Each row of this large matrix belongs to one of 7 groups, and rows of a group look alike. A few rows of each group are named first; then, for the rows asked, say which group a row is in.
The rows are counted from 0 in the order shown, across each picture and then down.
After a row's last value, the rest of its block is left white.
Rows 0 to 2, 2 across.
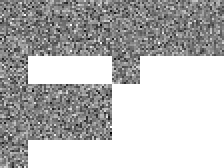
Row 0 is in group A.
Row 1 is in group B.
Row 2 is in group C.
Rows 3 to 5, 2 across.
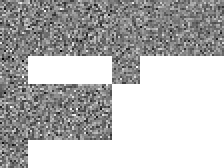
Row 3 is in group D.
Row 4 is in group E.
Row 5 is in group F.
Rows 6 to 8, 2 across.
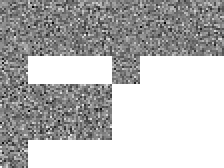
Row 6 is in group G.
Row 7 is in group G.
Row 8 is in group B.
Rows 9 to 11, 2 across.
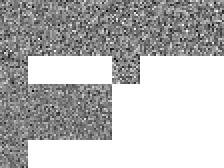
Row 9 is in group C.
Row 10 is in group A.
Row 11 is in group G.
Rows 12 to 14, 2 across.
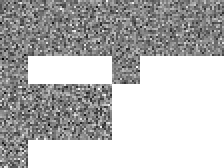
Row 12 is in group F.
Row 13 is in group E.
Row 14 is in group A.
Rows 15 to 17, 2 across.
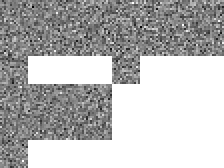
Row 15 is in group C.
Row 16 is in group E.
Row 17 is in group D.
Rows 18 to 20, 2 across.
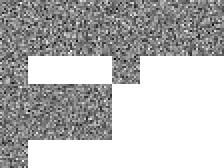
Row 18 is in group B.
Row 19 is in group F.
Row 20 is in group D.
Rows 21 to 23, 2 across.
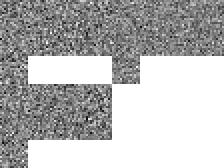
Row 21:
B
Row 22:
E
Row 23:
D
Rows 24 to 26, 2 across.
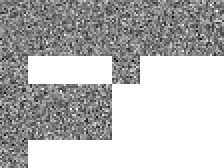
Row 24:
B
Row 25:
A
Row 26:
F
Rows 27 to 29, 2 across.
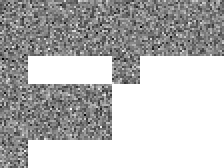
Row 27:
F
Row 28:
B
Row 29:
A
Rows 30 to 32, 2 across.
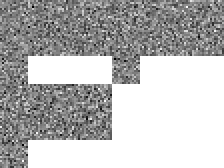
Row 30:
G
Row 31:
F
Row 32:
D
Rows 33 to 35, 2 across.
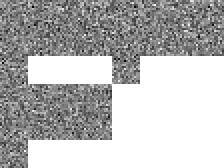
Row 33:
G
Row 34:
F
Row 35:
E
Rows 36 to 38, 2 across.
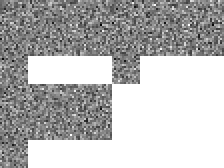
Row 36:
F
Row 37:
F
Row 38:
F
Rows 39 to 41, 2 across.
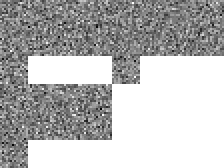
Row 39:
B
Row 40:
D
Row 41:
F
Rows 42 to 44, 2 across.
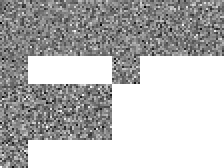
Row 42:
F
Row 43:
G
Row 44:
B
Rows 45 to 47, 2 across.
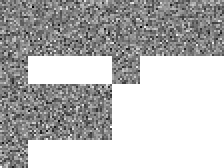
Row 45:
C
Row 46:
E
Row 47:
B
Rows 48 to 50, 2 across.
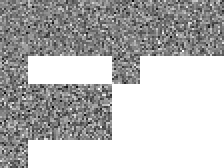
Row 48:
G
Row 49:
B
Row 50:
A
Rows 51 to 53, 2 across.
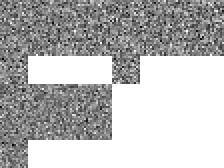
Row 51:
A
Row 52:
A
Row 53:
F
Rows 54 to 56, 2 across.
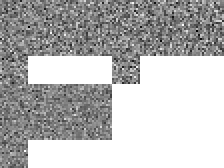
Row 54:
B
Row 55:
A
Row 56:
E
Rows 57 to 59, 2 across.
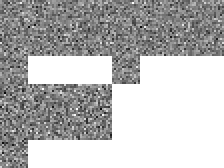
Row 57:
E
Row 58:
E
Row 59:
F
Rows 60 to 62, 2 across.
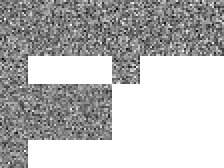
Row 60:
A
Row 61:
A
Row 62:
E
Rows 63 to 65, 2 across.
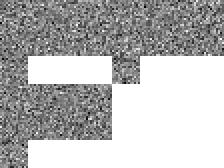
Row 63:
F
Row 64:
C
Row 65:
D
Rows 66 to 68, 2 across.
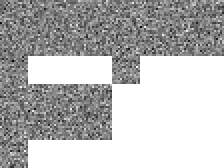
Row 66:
F
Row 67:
E
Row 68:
E
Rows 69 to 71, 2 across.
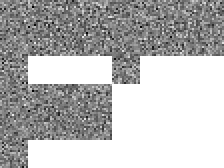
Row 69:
G
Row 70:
B
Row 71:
G
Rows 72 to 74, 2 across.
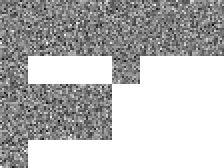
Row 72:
B
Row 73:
F
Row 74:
B
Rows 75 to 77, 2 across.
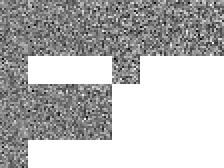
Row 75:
G
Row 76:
A
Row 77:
G
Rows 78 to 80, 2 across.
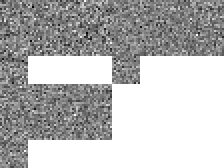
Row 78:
C
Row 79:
G
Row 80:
E
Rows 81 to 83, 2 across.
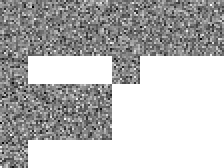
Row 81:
C
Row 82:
A
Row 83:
B
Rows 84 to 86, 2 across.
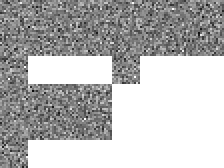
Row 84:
E
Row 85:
D
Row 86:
G
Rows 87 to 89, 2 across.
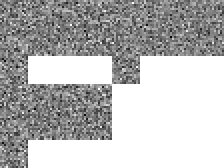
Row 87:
A
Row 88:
E
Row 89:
A
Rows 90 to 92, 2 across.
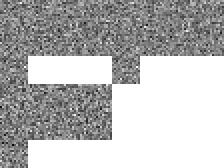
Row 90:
E
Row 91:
E
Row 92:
F
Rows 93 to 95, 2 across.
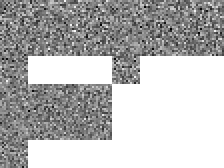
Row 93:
F
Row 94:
G
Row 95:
G
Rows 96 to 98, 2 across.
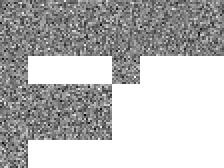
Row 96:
F
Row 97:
D
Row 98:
A
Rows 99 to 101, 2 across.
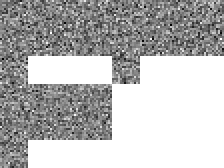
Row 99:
B
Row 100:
C
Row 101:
E
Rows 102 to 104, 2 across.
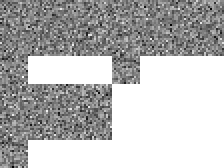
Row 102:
D
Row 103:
C
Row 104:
C
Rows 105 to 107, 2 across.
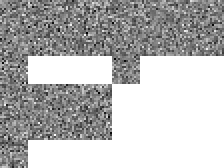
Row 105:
G
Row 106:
F
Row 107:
C
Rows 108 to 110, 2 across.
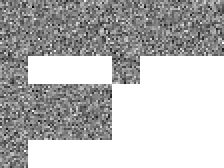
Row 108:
C
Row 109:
C
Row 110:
E
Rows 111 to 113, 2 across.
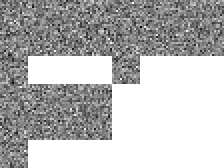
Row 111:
C
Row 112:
E
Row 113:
E
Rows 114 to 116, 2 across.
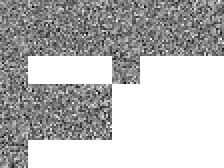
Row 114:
G
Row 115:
C
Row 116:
C
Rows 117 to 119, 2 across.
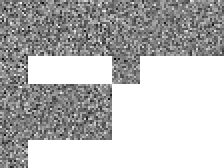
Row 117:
A
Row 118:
F
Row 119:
D
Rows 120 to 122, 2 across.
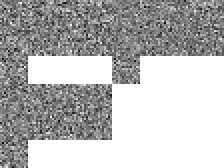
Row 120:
A
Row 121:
G
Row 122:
B
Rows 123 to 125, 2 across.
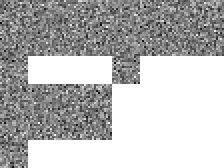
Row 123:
F
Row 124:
G
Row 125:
C
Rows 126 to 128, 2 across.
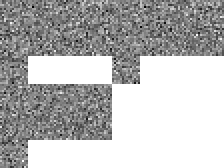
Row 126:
C
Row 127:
G
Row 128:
D
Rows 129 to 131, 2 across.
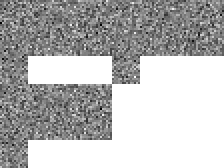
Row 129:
F
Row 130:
D
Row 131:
F
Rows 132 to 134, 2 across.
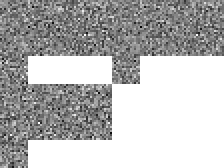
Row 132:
G
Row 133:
G
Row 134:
C
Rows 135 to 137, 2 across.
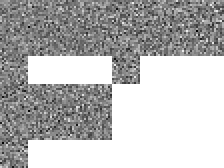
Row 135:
G
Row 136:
A
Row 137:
B
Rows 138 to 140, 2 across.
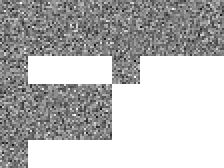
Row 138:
E
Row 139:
D
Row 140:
F
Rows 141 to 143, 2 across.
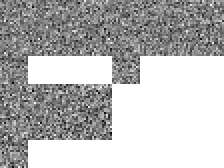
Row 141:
C
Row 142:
A
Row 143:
C
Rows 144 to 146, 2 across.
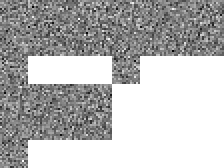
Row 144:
G
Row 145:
D
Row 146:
D
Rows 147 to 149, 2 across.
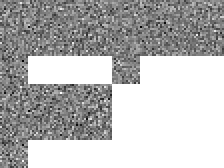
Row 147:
D
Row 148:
G
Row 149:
D
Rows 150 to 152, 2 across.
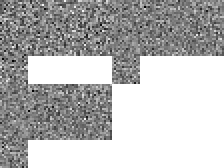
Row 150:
F
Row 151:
G
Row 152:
G
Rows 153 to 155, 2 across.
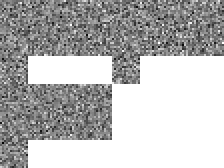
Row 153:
A
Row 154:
B
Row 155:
B
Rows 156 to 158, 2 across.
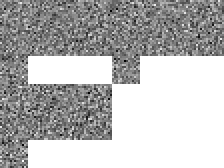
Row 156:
D
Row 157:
F
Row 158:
D
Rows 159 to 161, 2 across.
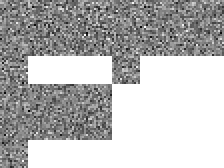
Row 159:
G
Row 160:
E
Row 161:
D
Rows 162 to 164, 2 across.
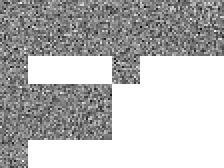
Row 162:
E
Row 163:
G
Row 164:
D
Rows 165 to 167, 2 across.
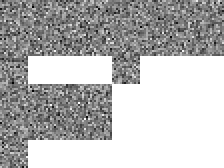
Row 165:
C
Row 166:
B
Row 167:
G
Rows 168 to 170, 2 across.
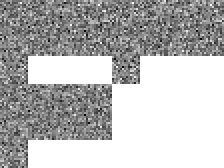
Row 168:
A
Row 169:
A
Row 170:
A
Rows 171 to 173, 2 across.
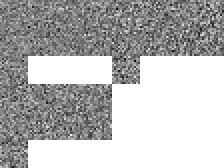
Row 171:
G
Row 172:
D
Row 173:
B
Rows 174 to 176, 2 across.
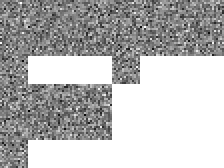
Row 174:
D
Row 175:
E
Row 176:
A
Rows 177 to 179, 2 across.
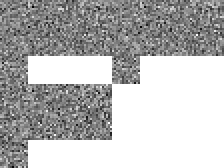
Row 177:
G
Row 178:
G
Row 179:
C
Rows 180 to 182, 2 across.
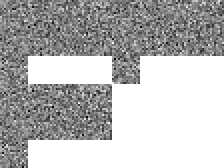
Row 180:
G
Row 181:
B
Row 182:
G
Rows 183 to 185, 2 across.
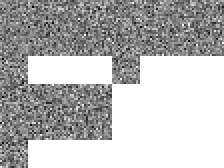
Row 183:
G
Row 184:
E
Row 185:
B
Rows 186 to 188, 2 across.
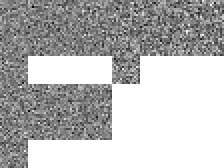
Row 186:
G
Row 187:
A
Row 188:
E
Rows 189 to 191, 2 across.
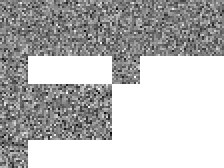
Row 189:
A
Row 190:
D
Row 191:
C
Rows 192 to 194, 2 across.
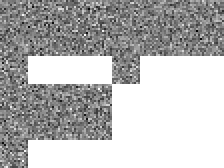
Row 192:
G
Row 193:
A
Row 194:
A
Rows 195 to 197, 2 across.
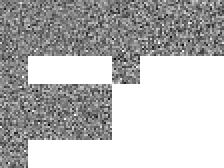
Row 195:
D
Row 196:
B
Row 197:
E
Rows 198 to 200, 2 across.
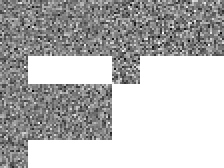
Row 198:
E
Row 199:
B
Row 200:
C
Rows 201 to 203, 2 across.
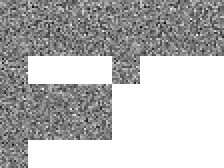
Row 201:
G
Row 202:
G
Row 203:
F
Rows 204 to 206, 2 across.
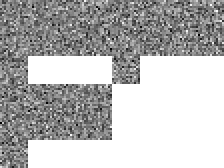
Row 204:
C
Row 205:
A
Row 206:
B
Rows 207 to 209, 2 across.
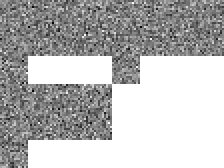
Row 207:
G
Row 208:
E
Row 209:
C
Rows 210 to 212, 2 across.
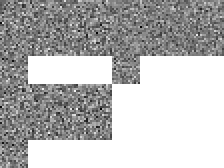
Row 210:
F
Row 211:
G
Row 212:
F
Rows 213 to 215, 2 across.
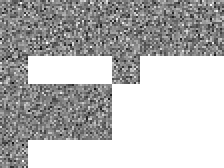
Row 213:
B
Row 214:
A
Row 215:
D
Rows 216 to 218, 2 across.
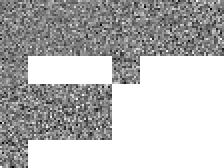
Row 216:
F
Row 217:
C
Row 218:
B
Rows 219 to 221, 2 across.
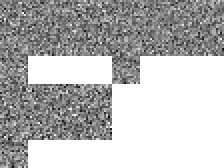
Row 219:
A
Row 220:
C
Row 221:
C
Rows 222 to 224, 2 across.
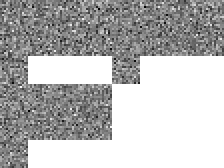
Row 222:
C
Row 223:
G
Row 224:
E
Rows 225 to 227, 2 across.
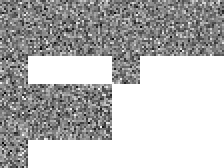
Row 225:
B
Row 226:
B
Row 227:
A
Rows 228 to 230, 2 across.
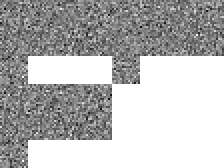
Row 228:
D
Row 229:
G
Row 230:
D
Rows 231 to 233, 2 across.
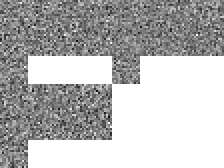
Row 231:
E
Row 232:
G
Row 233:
C
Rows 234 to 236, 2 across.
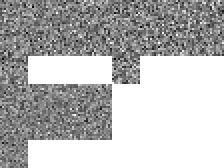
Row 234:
C
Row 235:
B
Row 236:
F
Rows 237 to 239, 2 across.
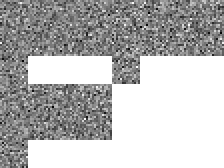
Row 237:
D
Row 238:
E
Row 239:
G
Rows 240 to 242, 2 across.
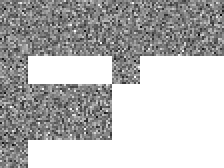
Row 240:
A
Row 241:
D
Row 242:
F
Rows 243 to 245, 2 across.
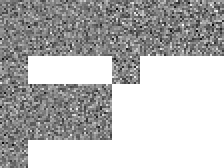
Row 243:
B
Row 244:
A
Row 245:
F
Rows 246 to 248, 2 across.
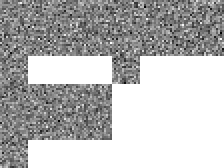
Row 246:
E
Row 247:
C
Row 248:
B
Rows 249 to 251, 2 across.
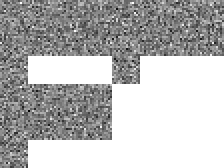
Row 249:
E
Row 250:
A
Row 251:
E
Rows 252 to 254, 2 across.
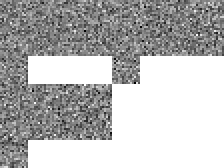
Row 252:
A
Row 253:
G
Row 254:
C
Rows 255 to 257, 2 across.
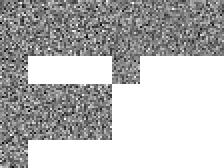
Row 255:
F
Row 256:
D
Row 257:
B
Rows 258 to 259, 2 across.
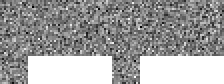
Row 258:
C
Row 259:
D
